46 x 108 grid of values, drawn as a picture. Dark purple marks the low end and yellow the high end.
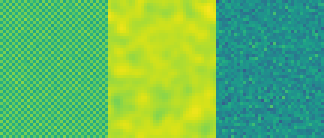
The table splits into one row of 3 panels. Panel 1,1: high, checkered. Panel 1,2: very high, blotchy, faint in contrast. Panel 1,3: middling, fine-grained.
